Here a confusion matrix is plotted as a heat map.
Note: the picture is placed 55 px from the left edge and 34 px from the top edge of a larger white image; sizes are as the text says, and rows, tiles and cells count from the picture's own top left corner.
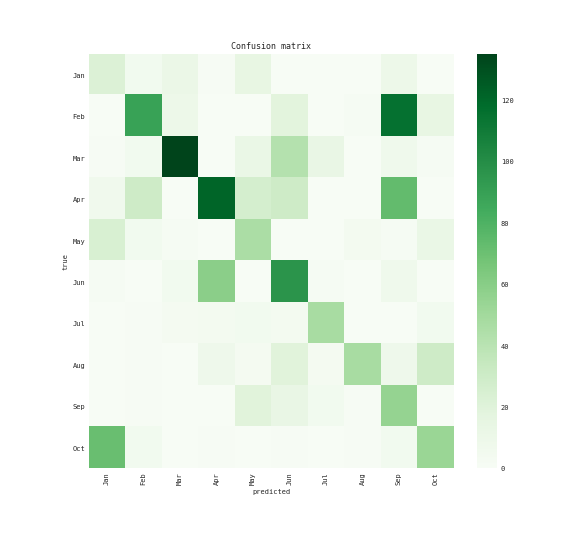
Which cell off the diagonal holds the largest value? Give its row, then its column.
Feb, Sep
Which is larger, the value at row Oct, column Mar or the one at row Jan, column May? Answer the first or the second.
the second
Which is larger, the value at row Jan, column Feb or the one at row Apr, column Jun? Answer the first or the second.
the second
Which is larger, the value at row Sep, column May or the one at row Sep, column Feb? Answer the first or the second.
the first
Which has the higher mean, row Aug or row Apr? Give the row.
Apr
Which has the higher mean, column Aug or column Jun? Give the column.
Jun
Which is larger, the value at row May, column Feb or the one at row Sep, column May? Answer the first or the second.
the second
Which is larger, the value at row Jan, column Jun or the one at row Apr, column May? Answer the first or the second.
the second
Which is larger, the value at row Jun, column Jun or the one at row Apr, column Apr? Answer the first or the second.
the second
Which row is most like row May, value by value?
Jan
